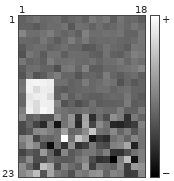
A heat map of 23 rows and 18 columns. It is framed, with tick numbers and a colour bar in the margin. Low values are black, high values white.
The middle left is the ninth with the highest average. A horizontal seam about 60% of the way down splits the table, and the top part is calmer. An odd patch, higher than its surroundings, sits in the middle left. Most values sit low, with a long tail of high ones.
